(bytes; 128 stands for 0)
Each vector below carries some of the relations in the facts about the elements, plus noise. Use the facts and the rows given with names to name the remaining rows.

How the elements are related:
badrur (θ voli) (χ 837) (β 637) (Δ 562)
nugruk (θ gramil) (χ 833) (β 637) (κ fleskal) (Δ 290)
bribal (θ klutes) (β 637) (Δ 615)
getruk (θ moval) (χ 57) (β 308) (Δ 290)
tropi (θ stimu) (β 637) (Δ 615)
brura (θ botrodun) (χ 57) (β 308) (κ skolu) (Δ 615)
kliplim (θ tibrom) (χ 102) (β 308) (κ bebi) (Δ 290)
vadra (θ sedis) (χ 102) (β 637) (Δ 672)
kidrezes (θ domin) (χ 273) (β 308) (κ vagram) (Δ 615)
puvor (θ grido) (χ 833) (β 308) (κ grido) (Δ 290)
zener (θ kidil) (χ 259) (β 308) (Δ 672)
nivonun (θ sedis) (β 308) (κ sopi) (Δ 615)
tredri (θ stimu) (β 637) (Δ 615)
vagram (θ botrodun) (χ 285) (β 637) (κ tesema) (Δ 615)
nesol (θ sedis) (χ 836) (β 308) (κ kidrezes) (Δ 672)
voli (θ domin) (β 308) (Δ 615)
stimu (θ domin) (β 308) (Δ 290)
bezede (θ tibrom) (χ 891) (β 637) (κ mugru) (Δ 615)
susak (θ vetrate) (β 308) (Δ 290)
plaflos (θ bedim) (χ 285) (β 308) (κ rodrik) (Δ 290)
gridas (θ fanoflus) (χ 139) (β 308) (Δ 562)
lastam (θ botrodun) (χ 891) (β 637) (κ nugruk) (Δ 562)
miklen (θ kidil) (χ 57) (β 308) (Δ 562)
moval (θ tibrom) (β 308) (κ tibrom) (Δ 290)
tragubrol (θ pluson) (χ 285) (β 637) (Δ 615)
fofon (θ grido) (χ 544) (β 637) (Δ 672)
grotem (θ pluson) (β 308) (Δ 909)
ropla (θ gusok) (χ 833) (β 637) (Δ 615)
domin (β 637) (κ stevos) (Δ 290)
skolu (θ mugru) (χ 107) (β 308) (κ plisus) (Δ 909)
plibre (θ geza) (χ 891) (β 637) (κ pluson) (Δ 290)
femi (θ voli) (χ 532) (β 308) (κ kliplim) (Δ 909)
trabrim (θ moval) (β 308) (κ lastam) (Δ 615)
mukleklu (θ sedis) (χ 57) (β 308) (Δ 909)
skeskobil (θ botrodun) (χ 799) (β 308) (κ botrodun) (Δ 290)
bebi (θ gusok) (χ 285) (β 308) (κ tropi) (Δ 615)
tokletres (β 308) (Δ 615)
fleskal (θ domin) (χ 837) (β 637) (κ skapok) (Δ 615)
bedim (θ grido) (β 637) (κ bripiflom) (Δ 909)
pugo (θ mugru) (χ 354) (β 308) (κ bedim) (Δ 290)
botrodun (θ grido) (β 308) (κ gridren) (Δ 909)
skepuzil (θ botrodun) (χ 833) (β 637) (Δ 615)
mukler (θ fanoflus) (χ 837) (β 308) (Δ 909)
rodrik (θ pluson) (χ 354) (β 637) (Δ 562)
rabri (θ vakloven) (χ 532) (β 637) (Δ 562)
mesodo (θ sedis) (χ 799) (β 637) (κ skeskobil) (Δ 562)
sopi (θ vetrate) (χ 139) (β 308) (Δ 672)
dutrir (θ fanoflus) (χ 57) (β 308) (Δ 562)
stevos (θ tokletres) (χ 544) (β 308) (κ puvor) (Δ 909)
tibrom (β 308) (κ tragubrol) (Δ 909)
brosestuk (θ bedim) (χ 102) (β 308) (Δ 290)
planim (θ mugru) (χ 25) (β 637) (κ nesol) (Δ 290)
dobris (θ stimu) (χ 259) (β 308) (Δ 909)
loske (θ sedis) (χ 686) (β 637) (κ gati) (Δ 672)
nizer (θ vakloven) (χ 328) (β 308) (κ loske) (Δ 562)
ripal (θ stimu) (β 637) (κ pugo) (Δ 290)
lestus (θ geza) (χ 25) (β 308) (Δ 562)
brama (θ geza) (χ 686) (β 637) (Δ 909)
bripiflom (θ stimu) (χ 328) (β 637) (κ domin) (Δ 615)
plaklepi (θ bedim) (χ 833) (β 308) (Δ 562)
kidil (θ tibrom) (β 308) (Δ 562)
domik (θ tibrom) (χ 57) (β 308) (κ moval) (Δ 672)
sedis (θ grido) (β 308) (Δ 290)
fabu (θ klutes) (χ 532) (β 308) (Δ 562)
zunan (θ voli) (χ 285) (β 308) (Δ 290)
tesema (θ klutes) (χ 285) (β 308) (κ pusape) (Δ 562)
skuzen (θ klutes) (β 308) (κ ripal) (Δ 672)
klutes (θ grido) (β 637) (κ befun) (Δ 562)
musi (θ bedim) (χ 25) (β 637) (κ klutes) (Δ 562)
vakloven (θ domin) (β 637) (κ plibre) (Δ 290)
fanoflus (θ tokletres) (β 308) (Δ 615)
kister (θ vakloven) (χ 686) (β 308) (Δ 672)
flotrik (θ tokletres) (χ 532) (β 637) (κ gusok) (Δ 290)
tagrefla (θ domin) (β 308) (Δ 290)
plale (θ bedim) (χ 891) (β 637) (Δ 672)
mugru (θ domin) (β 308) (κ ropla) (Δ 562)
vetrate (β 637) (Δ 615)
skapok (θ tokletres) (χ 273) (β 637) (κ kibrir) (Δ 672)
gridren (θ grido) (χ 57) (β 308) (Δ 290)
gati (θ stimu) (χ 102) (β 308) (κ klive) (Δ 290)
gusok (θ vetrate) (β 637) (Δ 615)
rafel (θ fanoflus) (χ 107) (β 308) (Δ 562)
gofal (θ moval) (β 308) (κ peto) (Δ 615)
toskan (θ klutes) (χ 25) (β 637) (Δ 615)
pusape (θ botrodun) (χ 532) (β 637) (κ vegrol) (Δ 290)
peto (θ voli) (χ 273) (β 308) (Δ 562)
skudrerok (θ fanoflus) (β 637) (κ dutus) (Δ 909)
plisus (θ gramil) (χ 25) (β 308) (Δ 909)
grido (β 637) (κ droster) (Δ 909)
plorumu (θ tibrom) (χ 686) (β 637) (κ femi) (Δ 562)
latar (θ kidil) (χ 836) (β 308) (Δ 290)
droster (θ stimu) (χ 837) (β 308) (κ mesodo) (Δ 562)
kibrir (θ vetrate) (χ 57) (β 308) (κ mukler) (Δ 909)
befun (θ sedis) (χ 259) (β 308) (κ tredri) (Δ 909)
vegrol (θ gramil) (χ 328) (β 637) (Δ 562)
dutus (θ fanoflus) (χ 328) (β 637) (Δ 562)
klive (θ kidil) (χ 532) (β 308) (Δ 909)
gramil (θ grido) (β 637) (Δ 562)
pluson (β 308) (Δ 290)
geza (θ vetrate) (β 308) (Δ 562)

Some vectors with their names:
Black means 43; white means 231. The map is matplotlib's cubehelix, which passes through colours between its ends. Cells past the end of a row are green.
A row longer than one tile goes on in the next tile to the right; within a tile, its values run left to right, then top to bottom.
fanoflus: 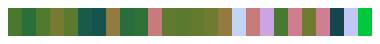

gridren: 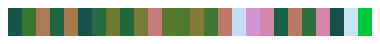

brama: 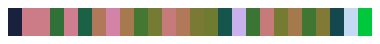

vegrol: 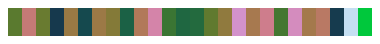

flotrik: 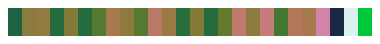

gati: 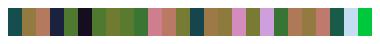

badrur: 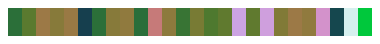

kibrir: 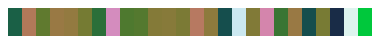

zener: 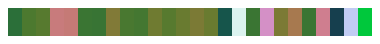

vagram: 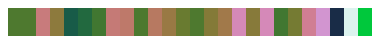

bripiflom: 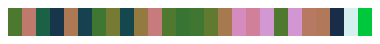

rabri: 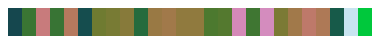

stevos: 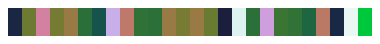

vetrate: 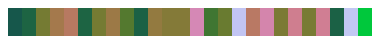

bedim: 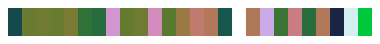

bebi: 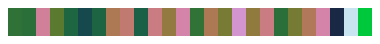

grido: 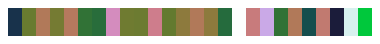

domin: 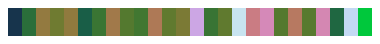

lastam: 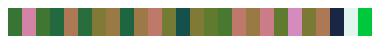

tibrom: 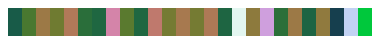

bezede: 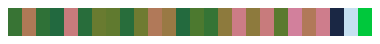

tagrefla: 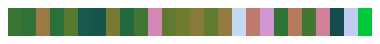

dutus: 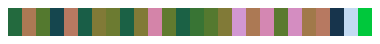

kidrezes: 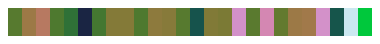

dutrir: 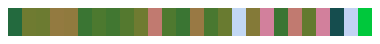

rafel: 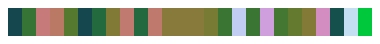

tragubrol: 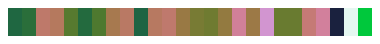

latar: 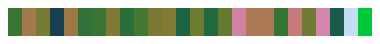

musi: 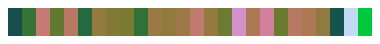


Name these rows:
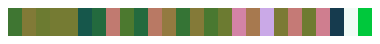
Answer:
fleskal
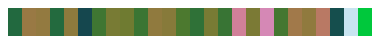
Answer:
fabu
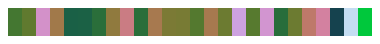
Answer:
tesema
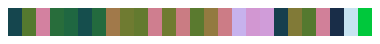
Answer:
skeskobil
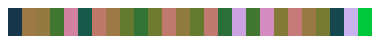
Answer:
loske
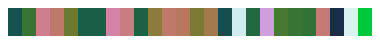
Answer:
skolu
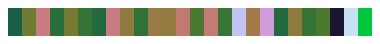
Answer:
plisus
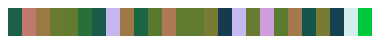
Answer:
mukler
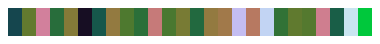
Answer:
droster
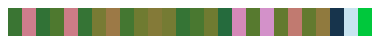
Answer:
plale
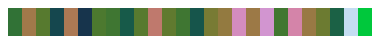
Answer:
nizer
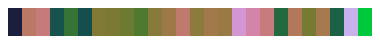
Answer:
puvor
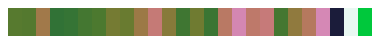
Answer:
planim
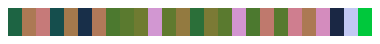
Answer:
plorumu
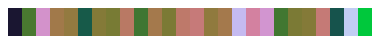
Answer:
mesodo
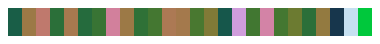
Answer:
klive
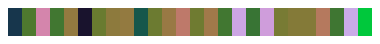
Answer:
peto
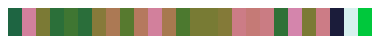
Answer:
nugruk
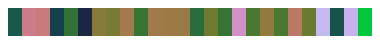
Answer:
kliplim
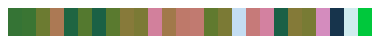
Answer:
pugo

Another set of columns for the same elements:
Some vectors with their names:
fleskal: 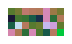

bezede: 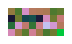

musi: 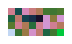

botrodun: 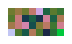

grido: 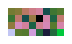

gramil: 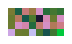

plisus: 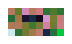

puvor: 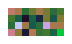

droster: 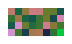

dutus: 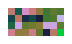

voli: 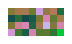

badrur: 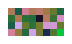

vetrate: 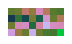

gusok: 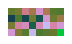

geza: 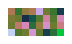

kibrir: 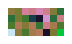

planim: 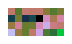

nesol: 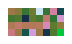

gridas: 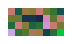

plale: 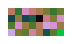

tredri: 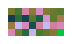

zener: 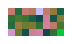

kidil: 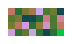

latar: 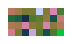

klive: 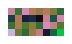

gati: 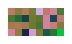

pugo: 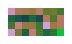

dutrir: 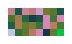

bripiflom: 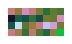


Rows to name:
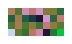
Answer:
mukleklu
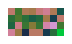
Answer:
kister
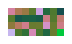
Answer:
skuzen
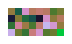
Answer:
tragubrol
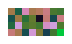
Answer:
loske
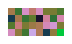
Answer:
fofon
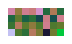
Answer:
stevos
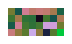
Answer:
plorumu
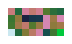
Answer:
lestus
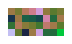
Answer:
gridren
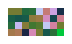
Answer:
kidrezes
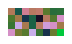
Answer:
rodrik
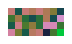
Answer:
rafel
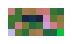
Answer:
sopi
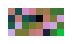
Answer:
rabri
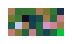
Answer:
plaklepi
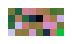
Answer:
lastam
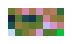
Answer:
bebi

